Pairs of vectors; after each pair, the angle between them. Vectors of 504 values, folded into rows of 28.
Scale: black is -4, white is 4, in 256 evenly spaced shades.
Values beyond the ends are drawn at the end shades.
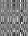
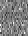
orthogonal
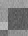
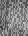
partly opposed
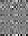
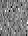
orthogonal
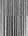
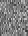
orthogonal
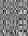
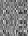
nearly opposite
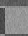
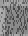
partly opposed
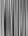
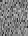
orthogonal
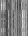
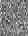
orthogonal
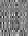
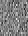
partly opposed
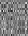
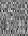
nearly opposite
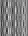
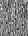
partly opposed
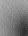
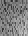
partly opposed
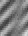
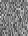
orthogonal
